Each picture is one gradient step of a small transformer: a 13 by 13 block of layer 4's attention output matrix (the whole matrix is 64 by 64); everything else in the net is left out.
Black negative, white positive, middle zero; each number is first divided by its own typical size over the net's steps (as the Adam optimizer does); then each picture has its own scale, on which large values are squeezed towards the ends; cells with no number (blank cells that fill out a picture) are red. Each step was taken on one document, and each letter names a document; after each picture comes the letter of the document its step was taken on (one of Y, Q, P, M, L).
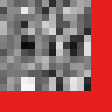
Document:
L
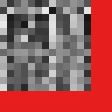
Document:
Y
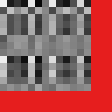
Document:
Y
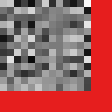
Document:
L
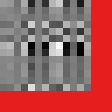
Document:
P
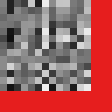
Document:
L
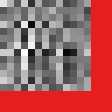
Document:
P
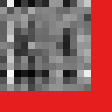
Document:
L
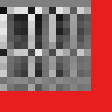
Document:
Y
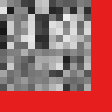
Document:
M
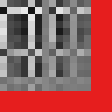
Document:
Y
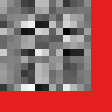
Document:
M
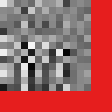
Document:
P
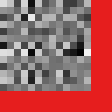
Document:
P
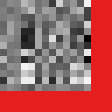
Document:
L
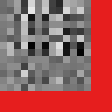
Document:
P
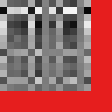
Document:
Y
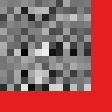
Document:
M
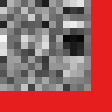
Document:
M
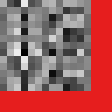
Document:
M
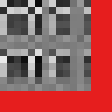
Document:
Y
